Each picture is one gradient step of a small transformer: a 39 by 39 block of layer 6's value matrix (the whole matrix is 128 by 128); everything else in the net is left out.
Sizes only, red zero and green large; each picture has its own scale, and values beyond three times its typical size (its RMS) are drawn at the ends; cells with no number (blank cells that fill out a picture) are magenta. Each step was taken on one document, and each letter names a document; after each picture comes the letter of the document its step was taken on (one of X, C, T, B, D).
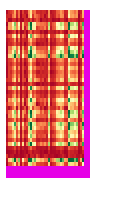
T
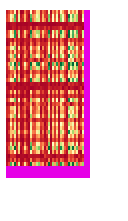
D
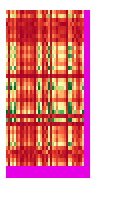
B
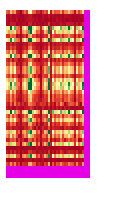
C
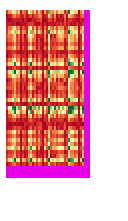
T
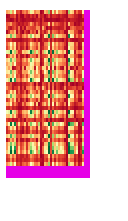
D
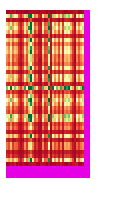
C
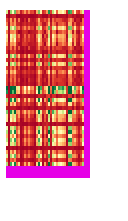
B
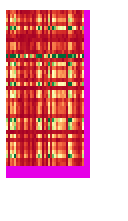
B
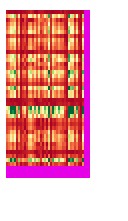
T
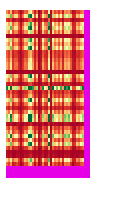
C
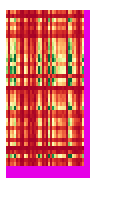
B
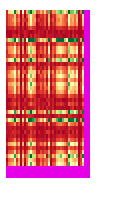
T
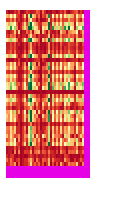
C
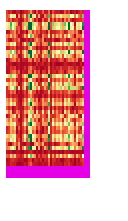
C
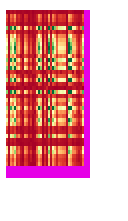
B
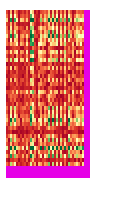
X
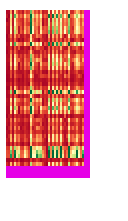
X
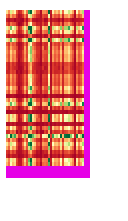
C
